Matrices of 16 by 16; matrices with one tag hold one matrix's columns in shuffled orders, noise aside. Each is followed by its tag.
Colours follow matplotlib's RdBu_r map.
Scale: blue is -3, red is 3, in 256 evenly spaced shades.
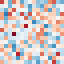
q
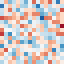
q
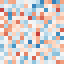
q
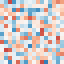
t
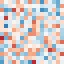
t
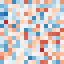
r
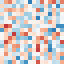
r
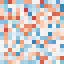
q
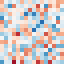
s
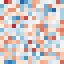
t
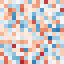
s
